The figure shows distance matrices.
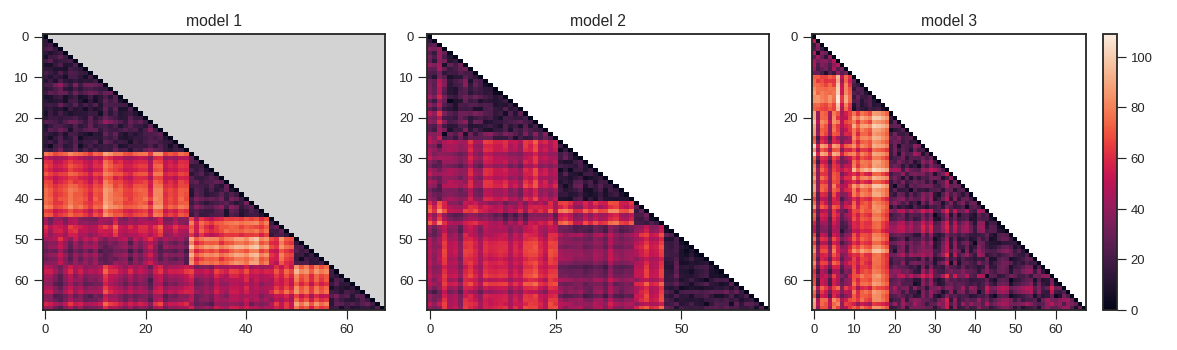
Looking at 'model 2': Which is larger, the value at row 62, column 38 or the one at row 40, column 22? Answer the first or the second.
the second
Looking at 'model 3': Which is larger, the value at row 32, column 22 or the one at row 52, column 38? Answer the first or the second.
the second
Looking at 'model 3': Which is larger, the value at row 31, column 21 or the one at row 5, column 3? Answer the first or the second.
the first
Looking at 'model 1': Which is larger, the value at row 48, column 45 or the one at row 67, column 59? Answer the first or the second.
the first
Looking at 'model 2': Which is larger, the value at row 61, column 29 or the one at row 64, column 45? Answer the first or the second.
the second
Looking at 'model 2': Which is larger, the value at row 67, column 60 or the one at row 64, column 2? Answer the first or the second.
the second
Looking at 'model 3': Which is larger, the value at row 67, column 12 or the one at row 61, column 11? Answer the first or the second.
the first
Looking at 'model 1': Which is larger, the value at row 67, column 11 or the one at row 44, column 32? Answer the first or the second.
the first
